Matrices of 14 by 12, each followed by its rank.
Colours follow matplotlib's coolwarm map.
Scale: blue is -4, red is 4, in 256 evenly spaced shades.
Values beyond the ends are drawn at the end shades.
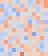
full rank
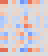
two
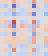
two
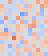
full rank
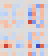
two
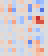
two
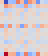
two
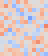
full rank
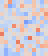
full rank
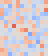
full rank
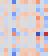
two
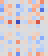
two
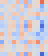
two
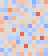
full rank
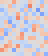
full rank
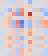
two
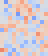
full rank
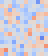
full rank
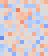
full rank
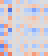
two
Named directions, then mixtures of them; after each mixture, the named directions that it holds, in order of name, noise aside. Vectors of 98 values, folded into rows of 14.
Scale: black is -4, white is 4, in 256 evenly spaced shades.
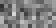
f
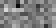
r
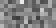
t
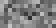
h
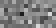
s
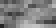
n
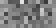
h, r, t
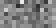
r, t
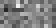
r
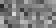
f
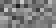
h, r, t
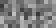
f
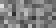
f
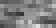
n, s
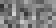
f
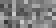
f, s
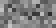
h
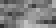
n
